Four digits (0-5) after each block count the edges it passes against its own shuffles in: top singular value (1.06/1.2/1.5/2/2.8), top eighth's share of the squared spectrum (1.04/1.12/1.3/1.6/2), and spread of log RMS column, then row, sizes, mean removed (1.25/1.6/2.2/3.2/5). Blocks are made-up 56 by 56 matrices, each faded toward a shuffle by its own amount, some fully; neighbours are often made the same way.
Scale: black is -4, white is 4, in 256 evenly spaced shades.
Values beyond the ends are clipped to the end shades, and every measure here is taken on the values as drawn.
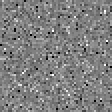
0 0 0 0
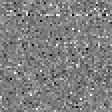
2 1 0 2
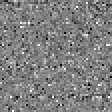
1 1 0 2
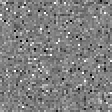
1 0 0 0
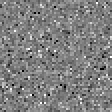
0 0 0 1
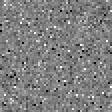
0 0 0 0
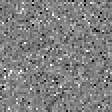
0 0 0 0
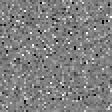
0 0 0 0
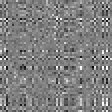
5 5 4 3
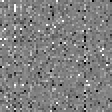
3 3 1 1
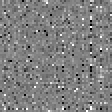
4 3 2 1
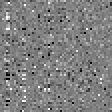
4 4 2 1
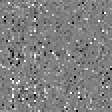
3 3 1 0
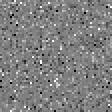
2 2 0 0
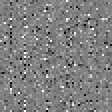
3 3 2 1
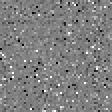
1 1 0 0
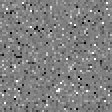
0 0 0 0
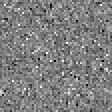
0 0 0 0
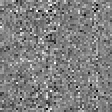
3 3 2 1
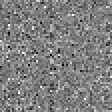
2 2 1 0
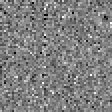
2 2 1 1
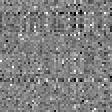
4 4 2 2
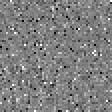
1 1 0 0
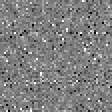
3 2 0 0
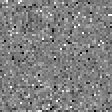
2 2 0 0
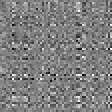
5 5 3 3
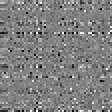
4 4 2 3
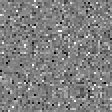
3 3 0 1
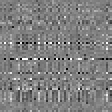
5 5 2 3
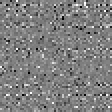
4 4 2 2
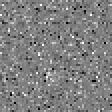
2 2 0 1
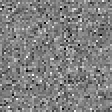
3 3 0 1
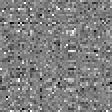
4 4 2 2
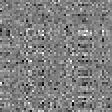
4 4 3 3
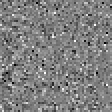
3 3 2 1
